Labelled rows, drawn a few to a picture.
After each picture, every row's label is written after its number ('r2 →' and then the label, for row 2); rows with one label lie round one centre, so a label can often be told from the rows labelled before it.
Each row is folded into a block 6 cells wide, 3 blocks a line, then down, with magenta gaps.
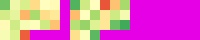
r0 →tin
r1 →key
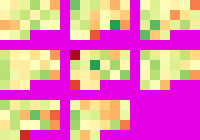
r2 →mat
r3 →tin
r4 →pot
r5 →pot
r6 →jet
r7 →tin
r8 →tin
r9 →pot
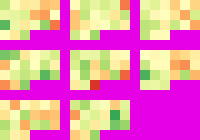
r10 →pot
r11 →mat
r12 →pot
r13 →key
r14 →tin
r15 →pot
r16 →pot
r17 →key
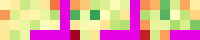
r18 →mat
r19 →jet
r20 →jet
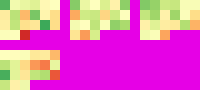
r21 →tin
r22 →key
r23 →tin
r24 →pot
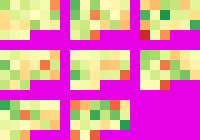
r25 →mat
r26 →tin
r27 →jet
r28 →pot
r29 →pot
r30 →tin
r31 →tin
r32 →jet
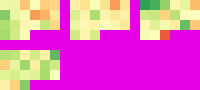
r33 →pot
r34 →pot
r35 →tin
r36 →key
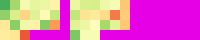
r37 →tin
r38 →pot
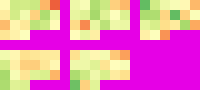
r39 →mat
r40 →mat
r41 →tin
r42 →pot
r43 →pot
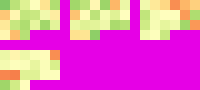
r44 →key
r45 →key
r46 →pot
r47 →mat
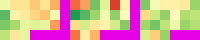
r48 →pot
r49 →jet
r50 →key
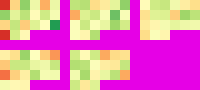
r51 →jet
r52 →key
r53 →mat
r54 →mat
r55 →pot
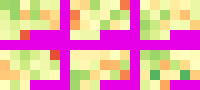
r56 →tin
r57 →mat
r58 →pot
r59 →mat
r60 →pot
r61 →tin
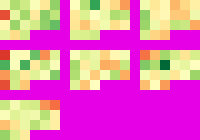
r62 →key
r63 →mat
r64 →pot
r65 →jet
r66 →pot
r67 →jet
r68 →mat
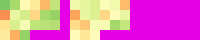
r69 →key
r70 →mat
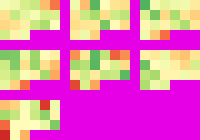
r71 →mat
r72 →mat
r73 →tin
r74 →tin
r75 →jet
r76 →pot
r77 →jet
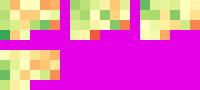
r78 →pot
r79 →tin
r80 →tin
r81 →pot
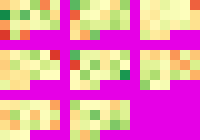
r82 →jet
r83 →key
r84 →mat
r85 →mat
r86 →key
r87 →pot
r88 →mat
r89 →key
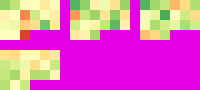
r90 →tin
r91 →key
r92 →key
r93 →pot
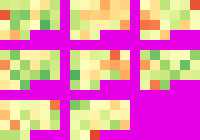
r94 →key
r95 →pot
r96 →mat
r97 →key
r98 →pot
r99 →key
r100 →mat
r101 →tin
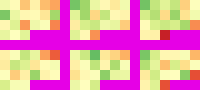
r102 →pot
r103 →tin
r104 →tin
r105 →mat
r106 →mat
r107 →tin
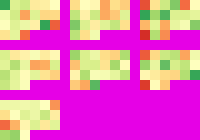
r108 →tin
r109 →pot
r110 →jet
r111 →pot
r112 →key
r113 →jet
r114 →mat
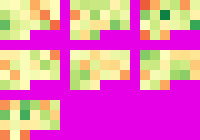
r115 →pot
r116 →key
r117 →jet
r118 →mat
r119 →pot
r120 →tin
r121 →jet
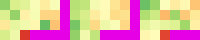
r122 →tin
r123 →pot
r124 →tin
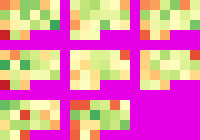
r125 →jet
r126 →mat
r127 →jet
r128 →jet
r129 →mat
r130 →mat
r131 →tin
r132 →jet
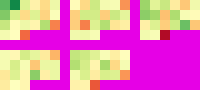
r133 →tin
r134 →mat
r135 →tin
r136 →mat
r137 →tin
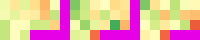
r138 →pot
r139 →tin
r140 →tin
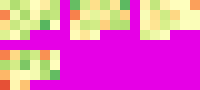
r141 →key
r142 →key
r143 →mat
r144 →jet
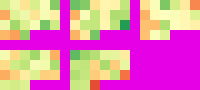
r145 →key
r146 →key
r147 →mat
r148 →mat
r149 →tin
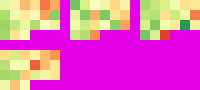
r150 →pot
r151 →tin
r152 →tin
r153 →pot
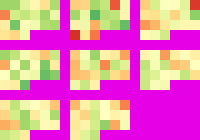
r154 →key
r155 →jet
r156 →mat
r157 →key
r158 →mat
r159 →pot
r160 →mat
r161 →mat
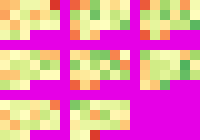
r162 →mat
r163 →jet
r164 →jet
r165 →mat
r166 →jet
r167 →key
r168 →mat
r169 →tin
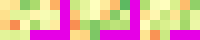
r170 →mat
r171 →key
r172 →key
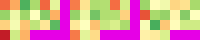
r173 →jet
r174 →jet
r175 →key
